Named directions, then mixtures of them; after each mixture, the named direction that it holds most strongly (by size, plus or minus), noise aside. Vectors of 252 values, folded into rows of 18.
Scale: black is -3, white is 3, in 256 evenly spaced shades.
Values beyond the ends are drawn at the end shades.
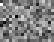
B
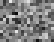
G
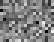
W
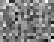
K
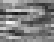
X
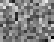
K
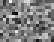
G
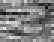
X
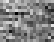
X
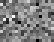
G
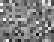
W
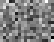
K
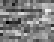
X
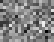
W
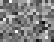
G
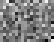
K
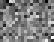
K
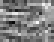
X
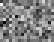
B
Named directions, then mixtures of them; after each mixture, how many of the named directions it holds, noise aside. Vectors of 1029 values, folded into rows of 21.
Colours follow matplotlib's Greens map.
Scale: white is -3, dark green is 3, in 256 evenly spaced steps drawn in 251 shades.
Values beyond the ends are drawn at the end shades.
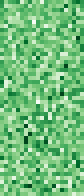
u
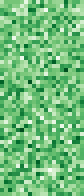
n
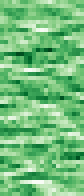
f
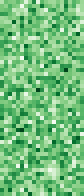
one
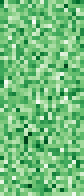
one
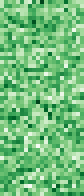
three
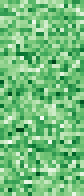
three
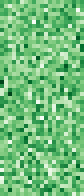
two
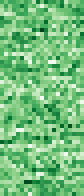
two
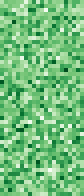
one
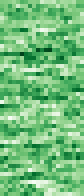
one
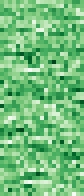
three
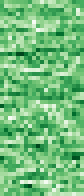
two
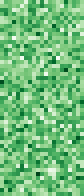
one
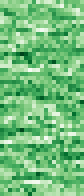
two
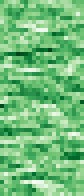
one
